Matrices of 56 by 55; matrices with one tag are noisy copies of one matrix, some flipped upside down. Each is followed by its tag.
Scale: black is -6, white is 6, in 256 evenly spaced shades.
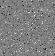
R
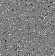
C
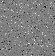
R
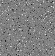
C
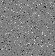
R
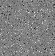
R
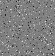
C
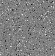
C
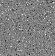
C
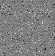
R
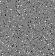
C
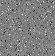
C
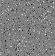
C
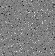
R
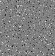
C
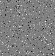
C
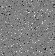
R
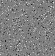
C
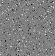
C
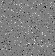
R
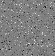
R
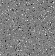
C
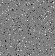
C
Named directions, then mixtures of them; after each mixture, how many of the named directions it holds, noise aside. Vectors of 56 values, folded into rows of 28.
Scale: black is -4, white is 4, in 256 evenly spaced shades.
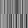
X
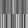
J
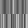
one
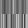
one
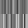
one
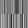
two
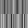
two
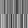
two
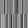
two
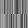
two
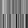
two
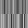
two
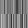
two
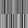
two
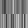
one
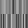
one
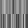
one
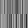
one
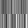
two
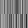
one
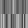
one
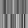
one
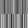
two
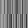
one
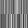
two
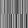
one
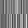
one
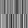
two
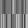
one
